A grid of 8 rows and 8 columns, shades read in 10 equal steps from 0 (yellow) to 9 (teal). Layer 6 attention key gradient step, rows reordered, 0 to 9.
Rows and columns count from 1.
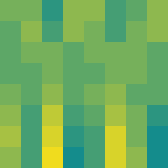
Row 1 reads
5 5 8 4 4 7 6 4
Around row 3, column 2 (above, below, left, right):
4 6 6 5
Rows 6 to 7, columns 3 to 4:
2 7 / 1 8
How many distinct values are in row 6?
7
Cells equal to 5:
16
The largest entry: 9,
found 3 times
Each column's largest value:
6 7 8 9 7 7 6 9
